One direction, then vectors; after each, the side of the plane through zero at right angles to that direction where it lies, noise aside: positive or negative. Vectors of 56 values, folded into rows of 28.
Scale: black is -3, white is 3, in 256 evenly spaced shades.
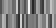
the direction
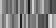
negative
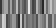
positive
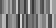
positive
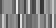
positive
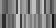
negative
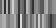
positive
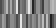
positive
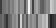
positive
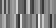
positive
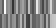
positive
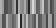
negative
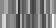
positive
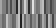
negative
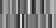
positive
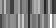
negative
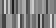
negative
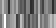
positive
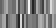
positive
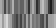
negative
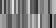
positive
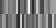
positive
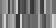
positive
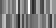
positive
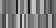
negative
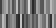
positive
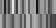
negative
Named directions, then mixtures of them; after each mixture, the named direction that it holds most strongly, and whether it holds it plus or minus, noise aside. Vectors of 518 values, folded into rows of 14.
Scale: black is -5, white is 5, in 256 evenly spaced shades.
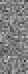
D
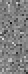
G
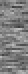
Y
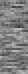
Y, plus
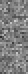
G, minus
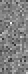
G, minus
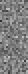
D, plus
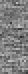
Y, minus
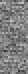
D, plus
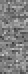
Y, minus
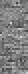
Y, plus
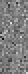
G, minus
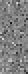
G, plus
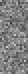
D, minus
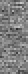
Y, minus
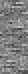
Y, minus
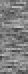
Y, minus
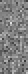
D, plus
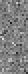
G, plus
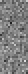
D, minus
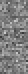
G, minus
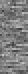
Y, minus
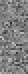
G, plus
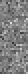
G, minus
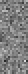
D, minus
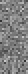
D, plus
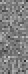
D, plus
